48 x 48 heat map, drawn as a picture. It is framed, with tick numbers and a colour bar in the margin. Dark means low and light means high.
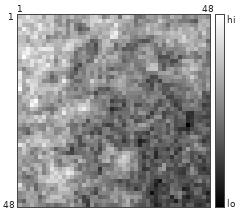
Ninth with the highest average: top left. Mirror symmetry: none. Stripes: none. Ninth with the lowest average: bottom right. Grain: blotchy. Slope: up to the top left. Histogram: bell-shaped.
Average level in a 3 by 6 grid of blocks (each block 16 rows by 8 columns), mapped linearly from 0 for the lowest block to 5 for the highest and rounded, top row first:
5 3 3 3 3 3 | 4 3 2 1 1 1 | 3 3 2 2 0 0
